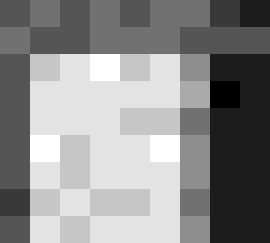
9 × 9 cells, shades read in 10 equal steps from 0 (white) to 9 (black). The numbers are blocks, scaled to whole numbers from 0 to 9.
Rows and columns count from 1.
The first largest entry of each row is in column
9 2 8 8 8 8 8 8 8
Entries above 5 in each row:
5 5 3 3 3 3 3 3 3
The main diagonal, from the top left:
6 6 1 1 2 0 4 8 8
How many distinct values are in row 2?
2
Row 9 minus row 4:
0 0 1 0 0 0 1 -1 0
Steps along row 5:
down same same up same up up same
